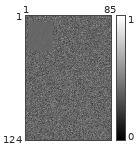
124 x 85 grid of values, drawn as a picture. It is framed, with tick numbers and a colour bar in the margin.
The values follow a bell shape. There are no regular stripes. No single row or column stands out from its neighbours. The top left is the smoothest part. In the top left lies a patch that is calmer than the rest. No overall slope runs across the table.
